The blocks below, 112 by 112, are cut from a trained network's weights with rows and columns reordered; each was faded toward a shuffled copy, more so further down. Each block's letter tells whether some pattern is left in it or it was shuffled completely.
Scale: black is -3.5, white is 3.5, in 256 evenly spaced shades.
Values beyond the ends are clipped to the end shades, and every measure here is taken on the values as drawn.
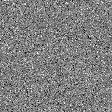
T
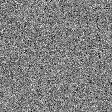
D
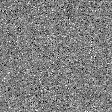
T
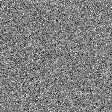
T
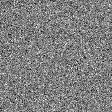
D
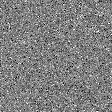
D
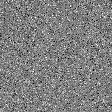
D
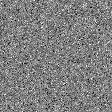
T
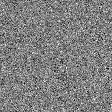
T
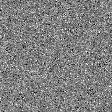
T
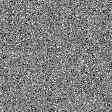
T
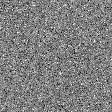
D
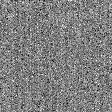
T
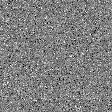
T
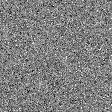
D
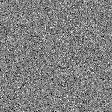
T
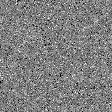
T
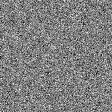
T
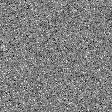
D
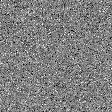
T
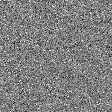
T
